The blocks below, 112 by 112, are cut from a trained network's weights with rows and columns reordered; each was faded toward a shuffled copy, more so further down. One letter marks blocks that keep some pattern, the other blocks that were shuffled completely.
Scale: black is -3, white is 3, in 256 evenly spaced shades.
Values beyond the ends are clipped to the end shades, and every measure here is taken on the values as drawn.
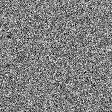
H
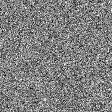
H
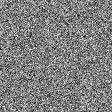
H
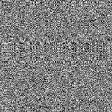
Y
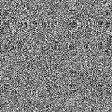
Y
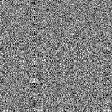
Y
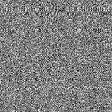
Y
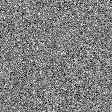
H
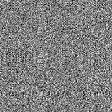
Y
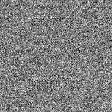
Y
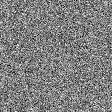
H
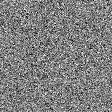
H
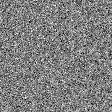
H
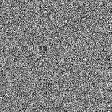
Y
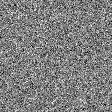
H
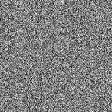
Y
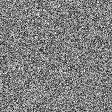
H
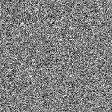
Y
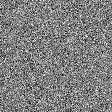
H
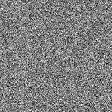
Y
